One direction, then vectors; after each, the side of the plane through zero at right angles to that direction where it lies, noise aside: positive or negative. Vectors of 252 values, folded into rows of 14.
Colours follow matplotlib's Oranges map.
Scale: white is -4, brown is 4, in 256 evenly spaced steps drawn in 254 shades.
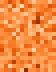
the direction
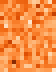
positive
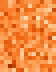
negative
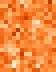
negative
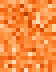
negative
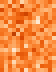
negative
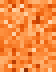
positive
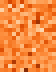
positive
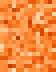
negative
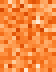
negative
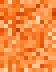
negative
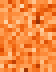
positive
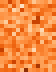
positive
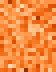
positive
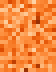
positive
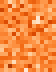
negative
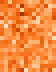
negative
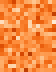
positive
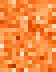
negative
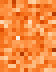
positive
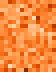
positive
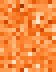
negative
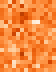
negative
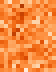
negative
